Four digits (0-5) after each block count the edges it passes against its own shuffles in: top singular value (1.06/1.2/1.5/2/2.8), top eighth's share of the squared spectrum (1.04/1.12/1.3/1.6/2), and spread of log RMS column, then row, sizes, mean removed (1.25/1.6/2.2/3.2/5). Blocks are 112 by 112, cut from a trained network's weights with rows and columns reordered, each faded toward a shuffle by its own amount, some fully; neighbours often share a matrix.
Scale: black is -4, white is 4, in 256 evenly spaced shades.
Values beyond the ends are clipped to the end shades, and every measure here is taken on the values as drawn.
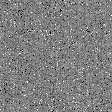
1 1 0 1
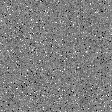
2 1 0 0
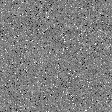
0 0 0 0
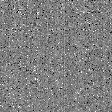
2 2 1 1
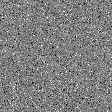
1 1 0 0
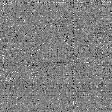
3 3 2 1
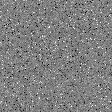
0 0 0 0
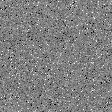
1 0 0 0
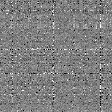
4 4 3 2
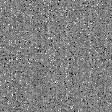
2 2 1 1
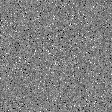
0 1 0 0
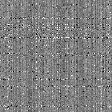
4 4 2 3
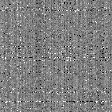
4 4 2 3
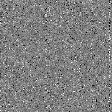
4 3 2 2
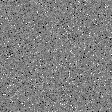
0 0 0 0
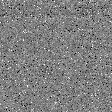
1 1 0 0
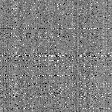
3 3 1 3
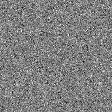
2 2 0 1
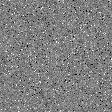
0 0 0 0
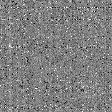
2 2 1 2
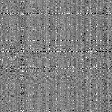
4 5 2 3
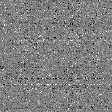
3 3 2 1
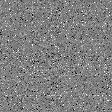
2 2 1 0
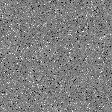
1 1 0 0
